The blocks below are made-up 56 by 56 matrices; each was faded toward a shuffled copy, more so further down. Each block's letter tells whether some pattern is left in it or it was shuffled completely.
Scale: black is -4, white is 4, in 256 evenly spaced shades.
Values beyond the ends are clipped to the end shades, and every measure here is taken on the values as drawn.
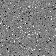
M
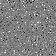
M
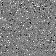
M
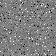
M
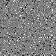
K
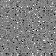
K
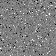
M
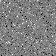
M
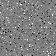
M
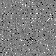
K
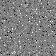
M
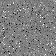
M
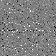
K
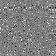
K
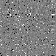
K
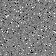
M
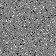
M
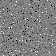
M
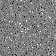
M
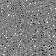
K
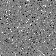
M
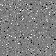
K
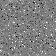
M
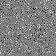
M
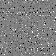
K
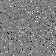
K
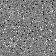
M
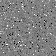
M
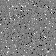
M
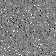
M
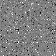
K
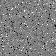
M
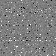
K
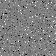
M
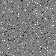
M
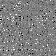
K
